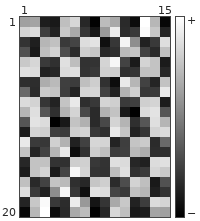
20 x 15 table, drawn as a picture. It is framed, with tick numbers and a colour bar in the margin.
There is no seam. The field is checkered. No row or column stands out. The histogram has two humps. A half turn leaves it unchanged.
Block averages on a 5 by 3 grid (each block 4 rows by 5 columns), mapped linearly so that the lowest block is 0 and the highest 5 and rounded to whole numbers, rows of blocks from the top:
001
221
252
122
100
